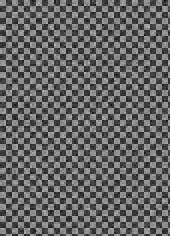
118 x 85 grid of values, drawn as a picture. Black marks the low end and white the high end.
Slope: none. Average level on the scale: 40%. Seam: none. Histogram: two levels. Grain: checkered.
